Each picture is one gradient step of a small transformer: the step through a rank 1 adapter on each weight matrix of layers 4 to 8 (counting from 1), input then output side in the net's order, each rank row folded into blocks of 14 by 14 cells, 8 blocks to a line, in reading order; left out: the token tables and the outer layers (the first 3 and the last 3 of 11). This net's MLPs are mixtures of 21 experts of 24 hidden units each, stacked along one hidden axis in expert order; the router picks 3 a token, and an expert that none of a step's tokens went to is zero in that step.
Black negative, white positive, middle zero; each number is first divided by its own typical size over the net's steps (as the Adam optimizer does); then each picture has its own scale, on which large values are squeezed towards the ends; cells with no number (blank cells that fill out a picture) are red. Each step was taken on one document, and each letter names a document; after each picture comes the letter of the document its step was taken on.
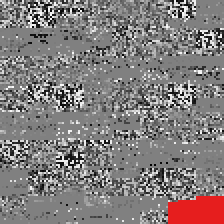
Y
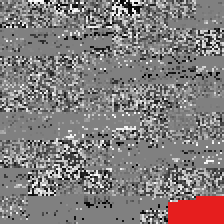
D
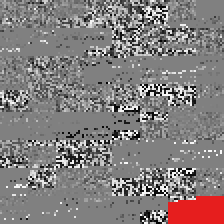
Y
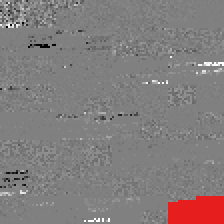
D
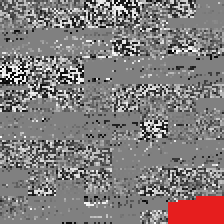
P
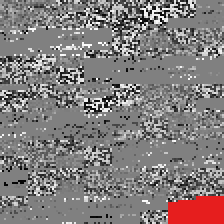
P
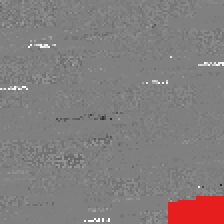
D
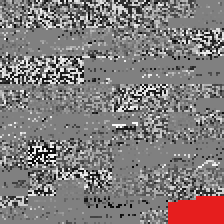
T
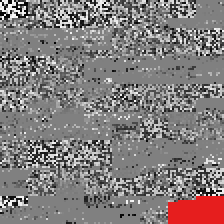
T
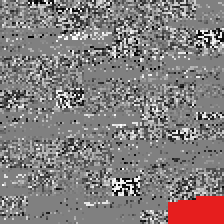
D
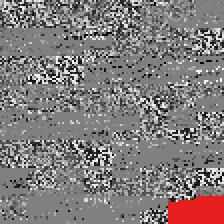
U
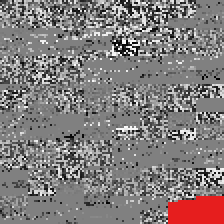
U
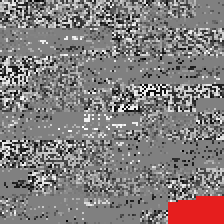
U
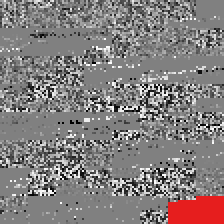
Y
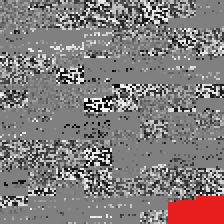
P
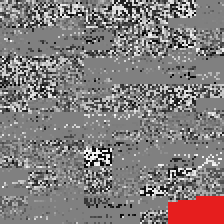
T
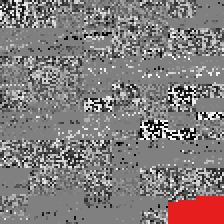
D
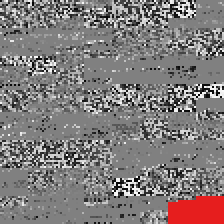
T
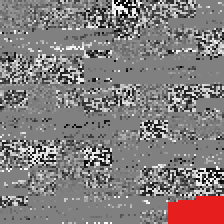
P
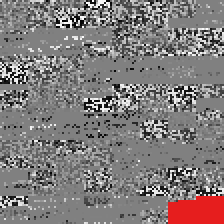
P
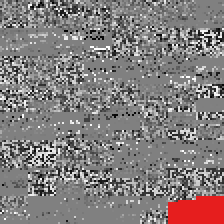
D
